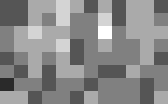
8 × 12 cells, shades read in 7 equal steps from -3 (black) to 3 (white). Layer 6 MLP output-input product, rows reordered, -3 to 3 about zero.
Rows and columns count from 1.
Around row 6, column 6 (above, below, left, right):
-1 0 1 0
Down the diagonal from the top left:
-1 -1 2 1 1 1 -1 0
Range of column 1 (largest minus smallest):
3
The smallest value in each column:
-2 -1 -1 -1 0 -1 -1 -1 -1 0 -1 -1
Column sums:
-4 0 6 1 9 -1 -1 6 -3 4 3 0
